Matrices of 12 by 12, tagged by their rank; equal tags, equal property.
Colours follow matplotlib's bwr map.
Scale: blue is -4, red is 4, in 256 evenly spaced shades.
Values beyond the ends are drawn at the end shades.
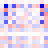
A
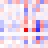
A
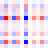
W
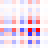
W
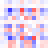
A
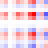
W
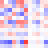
A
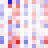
A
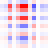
W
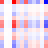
W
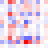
A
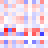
A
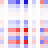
W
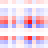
W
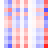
W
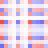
W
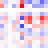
A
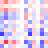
A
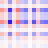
W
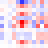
A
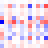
A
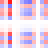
W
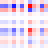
W
